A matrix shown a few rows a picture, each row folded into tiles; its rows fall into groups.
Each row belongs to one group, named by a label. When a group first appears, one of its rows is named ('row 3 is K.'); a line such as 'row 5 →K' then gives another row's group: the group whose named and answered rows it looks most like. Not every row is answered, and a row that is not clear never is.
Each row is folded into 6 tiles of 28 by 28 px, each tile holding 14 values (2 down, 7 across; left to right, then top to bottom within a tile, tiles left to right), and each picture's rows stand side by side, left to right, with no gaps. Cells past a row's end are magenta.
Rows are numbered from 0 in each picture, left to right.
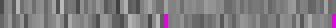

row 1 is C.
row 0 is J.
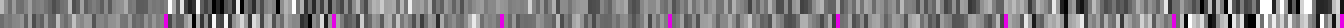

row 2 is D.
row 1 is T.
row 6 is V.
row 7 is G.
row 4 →J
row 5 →J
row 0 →T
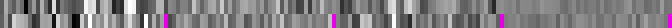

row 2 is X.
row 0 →G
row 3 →C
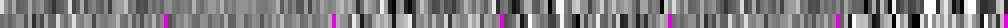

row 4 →T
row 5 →G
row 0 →T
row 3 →X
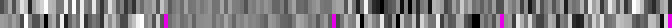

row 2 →T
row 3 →G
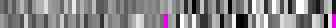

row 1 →G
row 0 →D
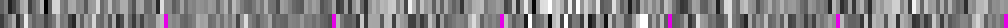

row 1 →J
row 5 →D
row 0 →X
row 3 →D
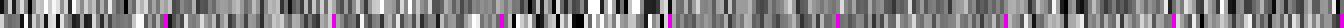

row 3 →G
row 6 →V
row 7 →V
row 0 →D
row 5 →T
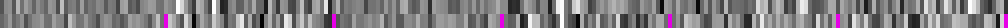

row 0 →J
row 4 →G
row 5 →G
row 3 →X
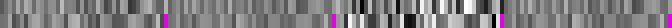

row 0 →J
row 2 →G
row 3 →J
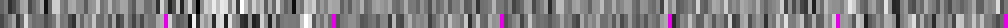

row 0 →X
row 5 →V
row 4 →C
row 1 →D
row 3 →X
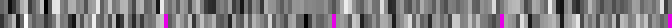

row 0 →X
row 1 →T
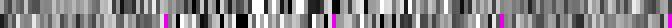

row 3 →G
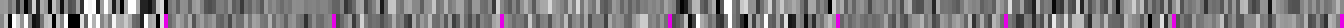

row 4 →X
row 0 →G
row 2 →X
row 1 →T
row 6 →T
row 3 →D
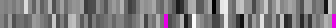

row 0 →J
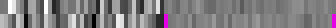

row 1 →T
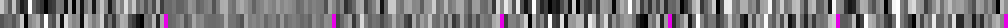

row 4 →X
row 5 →X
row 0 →T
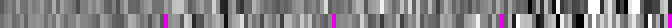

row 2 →D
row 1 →V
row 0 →J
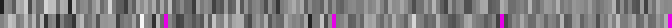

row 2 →J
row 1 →T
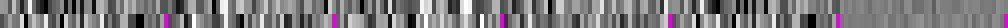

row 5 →C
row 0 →T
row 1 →X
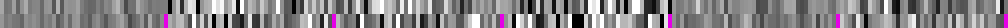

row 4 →J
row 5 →V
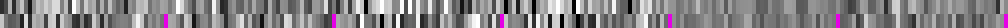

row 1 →V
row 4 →J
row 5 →X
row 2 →D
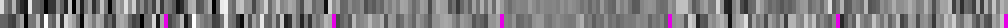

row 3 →J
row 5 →C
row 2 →C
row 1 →X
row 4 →V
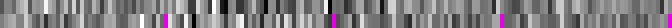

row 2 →X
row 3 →X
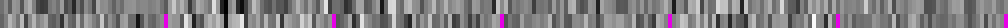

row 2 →X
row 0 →T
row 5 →J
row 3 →C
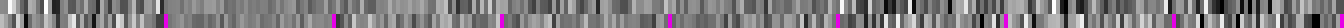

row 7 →T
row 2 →C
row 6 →V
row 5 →T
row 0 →V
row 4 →C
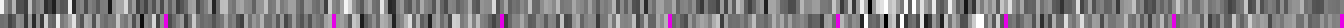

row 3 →C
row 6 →T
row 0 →T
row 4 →C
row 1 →X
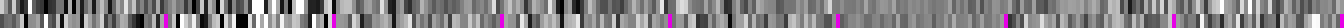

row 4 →V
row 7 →D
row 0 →T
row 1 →G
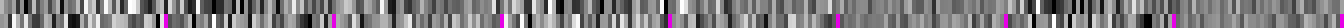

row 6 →T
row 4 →V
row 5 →C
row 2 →V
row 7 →J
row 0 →G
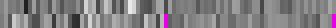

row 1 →C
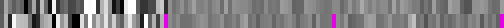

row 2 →J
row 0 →G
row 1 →J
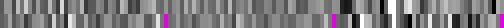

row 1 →J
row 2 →X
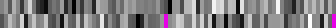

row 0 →T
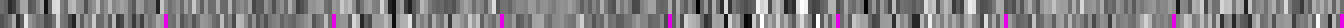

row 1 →J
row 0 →X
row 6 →D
